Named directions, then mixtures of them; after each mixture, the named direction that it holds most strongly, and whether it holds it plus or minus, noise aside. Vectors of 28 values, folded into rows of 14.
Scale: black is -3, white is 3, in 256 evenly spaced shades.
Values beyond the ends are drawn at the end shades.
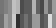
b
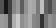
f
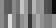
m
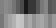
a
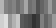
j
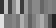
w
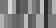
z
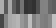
a, plus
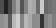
f, plus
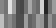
z, plus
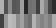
a, plus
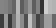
m, minus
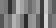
z, minus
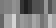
a, plus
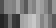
j, minus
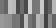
z, plus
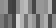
b, minus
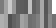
z, plus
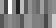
w, minus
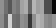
m, plus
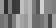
b, minus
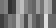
z, minus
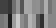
f, plus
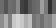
a, plus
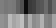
a, plus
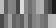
m, plus
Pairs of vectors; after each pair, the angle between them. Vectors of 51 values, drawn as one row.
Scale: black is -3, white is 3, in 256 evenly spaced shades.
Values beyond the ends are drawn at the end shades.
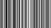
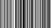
partly opposed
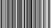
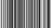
partly aligned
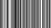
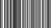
partly aligned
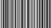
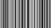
nearly parallel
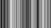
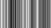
nearly opposite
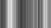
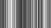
nearly parallel
